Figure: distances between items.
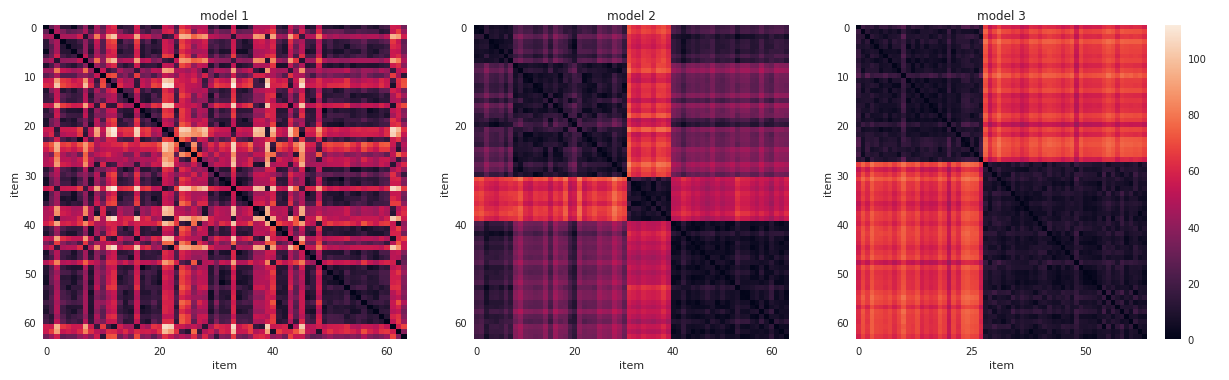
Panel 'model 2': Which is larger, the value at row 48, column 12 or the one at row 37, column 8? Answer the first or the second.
the second
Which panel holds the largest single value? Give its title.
model 1
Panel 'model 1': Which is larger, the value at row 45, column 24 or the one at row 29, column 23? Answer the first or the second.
the first
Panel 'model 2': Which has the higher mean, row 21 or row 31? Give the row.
31
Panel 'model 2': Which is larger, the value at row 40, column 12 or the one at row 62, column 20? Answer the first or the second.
the first
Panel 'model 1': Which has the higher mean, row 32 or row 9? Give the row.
9
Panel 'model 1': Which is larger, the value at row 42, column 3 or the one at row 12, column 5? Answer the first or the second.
the second
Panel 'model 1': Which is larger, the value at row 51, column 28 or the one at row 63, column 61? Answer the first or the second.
the second
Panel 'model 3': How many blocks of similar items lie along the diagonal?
2
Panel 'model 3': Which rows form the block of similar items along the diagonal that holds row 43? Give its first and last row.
28 to 63
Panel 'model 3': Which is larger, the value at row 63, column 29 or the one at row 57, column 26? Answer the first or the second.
the second
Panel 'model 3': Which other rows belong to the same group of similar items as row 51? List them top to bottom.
28, 29, 30, 31, 32, 33, 34, 35, 36, 37, 38, 39, 40, 41, 42, 43, 44, 45, 46, 47, 48, 49, 50, 52, 53, 54, 55, 56, 57, 58, 59, 60, 61, 62, 63
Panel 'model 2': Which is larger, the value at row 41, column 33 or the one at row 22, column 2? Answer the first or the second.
the first
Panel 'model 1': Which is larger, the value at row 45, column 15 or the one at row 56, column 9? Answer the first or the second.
the first
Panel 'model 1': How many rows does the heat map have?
64
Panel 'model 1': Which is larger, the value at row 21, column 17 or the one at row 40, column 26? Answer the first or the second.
the second
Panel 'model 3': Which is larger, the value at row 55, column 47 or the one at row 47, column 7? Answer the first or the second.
the second
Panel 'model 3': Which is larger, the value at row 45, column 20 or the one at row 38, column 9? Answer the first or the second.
the second
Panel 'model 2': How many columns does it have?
64
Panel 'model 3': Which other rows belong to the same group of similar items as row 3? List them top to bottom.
0, 1, 2, 4, 5, 6, 7, 8, 9, 10, 11, 12, 13, 14, 15, 16, 17, 18, 19, 20, 21, 22, 23, 24, 25, 26, 27
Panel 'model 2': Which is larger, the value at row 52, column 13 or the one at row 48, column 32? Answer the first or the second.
the second
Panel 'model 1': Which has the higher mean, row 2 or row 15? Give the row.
2
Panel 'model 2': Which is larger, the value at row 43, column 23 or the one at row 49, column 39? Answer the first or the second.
the second
